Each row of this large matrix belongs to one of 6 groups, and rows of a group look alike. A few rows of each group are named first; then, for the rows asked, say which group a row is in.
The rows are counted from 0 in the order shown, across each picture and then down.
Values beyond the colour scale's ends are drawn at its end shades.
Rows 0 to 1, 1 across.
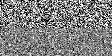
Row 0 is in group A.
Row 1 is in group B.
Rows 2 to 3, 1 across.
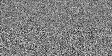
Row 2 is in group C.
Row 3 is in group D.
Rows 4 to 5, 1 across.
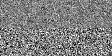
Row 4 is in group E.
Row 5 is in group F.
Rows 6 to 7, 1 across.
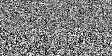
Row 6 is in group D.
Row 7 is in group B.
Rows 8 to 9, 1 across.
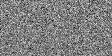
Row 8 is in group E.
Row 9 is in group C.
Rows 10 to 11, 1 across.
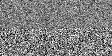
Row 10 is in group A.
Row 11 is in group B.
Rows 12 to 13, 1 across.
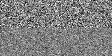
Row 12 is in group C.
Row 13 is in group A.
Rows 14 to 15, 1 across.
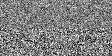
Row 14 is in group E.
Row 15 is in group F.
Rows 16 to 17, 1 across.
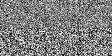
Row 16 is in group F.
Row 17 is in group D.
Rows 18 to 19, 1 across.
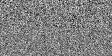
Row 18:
F
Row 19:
E
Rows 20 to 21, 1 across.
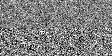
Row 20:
A
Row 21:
D
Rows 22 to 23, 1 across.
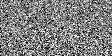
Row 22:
E
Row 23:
A
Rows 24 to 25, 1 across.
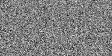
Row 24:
B
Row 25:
F
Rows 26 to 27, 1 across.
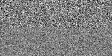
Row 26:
F
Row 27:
C
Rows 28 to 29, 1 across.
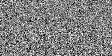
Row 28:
D
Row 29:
B
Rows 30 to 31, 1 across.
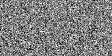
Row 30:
B
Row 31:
D
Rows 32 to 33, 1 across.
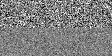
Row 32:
C
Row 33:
F
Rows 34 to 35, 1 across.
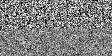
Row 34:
B
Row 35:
D
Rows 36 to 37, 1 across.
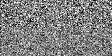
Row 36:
C
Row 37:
C
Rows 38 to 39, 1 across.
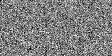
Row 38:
A
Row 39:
D
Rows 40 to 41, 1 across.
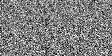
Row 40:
A
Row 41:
A
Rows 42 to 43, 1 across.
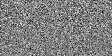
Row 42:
C
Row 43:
C
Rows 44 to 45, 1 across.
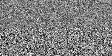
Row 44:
A
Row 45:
B
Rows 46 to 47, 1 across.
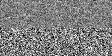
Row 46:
C
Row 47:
A
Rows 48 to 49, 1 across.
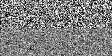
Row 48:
C
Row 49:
C
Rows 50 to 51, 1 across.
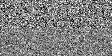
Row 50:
B
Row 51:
C
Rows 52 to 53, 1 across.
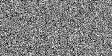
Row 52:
D
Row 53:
B
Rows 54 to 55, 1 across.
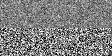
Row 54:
E
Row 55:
F
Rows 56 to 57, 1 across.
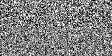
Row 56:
C
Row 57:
B
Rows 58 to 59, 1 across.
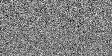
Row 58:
D
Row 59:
F
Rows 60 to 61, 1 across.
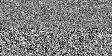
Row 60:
F
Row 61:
D
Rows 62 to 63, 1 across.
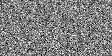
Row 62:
A
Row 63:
E
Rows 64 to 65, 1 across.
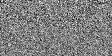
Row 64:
F
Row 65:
A
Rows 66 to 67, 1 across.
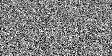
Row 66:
A
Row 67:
F
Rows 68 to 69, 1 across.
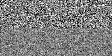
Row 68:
F
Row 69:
C
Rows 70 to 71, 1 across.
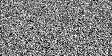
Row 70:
C
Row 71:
A
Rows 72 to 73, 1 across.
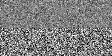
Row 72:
F
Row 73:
E
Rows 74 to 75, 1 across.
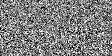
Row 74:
E
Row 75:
F
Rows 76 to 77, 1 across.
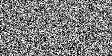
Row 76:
D
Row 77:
F
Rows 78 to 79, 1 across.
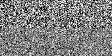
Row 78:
B
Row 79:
B
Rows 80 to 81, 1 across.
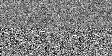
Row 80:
E
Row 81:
D
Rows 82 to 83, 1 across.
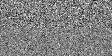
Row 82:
C
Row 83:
E
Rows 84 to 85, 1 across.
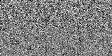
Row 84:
A
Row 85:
D
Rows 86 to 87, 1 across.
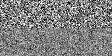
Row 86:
E
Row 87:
D
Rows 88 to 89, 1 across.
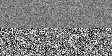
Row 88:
B
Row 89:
D
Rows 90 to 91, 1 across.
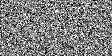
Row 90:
C
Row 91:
A
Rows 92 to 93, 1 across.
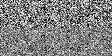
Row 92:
E
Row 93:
E
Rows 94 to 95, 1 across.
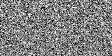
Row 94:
E
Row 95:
C
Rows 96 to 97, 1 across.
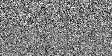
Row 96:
E
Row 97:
B
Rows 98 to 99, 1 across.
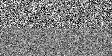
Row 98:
E
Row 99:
C
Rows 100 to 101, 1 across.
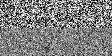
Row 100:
B
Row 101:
A
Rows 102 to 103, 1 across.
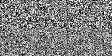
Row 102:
B
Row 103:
B
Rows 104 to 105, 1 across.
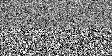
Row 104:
B
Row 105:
E
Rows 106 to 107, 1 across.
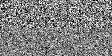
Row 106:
B
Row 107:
A
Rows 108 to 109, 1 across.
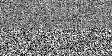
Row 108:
F
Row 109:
E
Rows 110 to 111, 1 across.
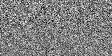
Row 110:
E
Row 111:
A
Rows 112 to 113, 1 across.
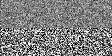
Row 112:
C
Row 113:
C
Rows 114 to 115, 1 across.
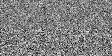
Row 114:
E
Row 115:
C
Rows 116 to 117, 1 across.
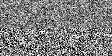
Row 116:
E
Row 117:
D
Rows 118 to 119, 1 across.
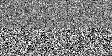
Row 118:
B
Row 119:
E
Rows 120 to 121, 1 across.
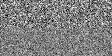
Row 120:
E
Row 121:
C
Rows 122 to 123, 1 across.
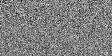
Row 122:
D
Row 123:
A
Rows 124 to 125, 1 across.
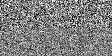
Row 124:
F
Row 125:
D
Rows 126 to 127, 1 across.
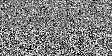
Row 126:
B
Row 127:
D
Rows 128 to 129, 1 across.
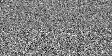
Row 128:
F
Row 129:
E
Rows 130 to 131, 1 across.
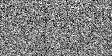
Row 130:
B
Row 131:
E
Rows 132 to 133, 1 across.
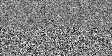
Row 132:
E
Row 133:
C
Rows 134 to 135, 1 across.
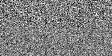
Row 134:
D
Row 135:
B
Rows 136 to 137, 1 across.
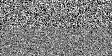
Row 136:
F
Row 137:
C
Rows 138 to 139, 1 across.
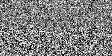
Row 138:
B
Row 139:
D
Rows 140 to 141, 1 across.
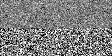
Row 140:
E
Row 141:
C
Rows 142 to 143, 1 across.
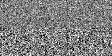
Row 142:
B
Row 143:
B
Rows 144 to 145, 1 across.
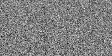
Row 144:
E
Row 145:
B
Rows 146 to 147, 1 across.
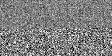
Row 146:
B
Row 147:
B
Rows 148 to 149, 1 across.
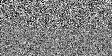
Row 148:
D
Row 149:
C
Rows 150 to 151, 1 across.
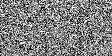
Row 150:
E
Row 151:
D
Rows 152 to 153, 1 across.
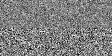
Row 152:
F
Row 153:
D
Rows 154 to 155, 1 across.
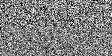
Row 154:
B
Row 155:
A
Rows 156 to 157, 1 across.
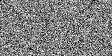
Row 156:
A
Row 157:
C
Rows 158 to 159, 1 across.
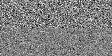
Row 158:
A
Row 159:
D
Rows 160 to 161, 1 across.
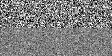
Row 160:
C
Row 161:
C
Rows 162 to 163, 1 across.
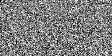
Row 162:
F
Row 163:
A
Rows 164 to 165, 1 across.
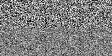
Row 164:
D
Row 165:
D
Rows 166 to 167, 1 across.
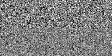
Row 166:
B
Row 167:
B
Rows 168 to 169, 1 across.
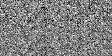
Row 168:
E
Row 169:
E
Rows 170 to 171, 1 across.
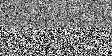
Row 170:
B
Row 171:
A
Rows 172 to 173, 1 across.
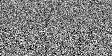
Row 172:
A
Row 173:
D
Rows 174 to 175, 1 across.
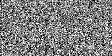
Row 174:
A
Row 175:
B
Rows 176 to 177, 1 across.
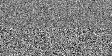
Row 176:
B
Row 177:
F
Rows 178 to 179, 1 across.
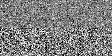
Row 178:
B
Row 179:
D
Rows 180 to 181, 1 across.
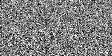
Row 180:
A
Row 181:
A
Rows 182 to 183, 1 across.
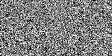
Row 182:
C
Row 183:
D
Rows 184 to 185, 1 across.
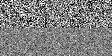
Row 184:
D
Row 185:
E
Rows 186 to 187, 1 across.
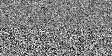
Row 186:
E
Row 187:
D
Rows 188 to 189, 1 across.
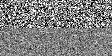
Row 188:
B
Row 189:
D
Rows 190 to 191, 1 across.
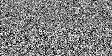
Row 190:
C
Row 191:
B
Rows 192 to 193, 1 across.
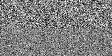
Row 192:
A
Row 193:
C
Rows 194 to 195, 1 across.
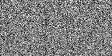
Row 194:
A
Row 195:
B
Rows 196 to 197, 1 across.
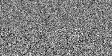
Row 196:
A
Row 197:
B
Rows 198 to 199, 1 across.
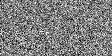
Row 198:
A
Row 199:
D
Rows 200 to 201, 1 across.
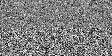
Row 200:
C
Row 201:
A
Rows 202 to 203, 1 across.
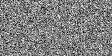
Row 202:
E
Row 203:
F
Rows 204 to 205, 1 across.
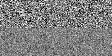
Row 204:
D
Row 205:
B
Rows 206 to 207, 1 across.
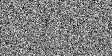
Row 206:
A
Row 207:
C
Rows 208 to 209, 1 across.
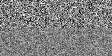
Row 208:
D
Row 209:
D
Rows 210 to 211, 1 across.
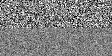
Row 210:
F
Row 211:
D
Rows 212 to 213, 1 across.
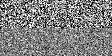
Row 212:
B
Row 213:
A
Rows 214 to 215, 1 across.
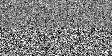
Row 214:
B
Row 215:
A
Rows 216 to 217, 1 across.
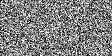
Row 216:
C
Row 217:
F
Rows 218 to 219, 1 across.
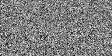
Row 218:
C
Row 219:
B
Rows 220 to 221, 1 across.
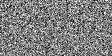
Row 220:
B
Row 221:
A
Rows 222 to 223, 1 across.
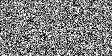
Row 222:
C
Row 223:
B
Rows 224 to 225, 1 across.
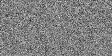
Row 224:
C
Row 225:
D
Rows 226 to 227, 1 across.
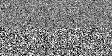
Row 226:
B
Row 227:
B
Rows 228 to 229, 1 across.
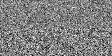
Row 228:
E
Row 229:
A
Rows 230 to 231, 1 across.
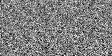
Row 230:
A
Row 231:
A
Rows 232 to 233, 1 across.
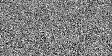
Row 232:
F
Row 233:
F
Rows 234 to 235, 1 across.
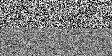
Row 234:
F
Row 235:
C
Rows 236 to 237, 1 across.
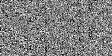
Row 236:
D
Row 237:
D
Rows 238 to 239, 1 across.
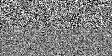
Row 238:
F
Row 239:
C
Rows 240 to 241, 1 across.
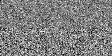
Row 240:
A
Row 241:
D
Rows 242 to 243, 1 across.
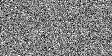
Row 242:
F
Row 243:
E
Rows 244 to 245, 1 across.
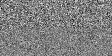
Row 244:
F
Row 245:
D
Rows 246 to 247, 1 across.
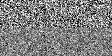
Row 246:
F
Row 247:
E
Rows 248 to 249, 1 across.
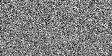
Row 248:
A
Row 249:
F
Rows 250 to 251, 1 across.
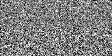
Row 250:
C
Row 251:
C
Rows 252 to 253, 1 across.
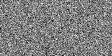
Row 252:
E
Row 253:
A
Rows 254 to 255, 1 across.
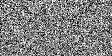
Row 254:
F
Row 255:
C
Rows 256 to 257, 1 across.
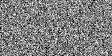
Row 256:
B
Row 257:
A
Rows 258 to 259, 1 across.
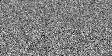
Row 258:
A
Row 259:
E
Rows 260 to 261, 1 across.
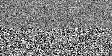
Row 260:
B
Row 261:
F
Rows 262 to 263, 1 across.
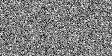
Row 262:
E
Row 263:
B
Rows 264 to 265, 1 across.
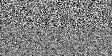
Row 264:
A
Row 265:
A
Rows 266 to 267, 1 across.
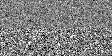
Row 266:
C
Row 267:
E
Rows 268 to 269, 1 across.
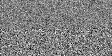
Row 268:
A
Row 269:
C
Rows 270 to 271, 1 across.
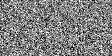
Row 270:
A
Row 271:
F
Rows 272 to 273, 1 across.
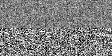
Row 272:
B
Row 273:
D
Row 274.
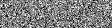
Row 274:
B
